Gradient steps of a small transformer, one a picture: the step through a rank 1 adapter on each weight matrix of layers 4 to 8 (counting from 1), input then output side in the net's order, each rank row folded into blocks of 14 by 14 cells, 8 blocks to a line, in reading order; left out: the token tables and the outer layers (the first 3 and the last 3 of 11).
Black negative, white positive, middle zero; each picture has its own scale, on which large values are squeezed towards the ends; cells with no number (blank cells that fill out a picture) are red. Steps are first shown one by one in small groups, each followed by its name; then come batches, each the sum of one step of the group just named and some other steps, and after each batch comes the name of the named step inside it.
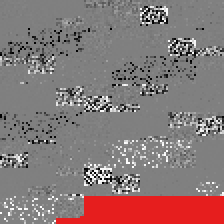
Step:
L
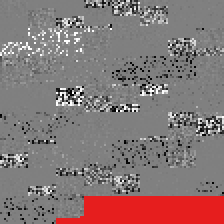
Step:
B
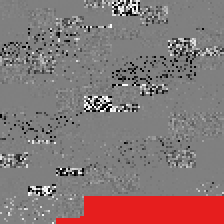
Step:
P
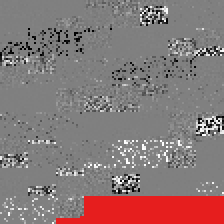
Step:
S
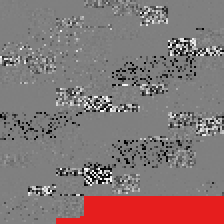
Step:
P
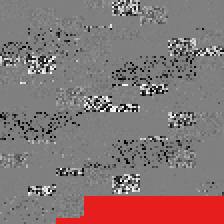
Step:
P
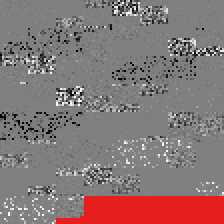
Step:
S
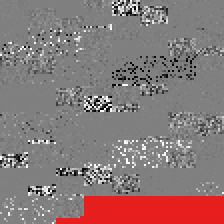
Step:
P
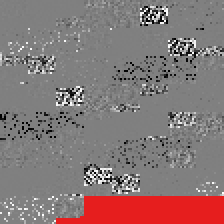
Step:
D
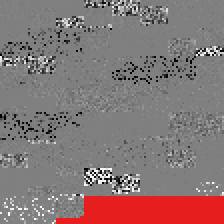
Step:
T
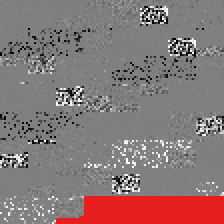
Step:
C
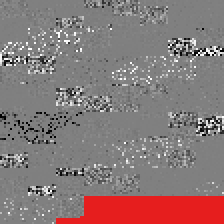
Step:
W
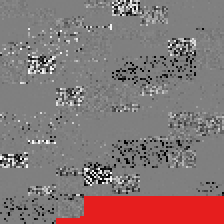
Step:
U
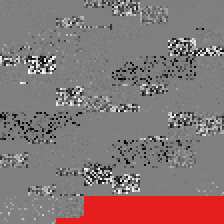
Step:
C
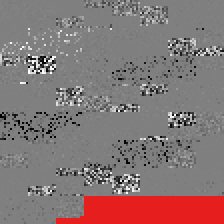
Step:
W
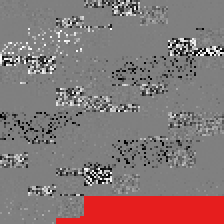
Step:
W
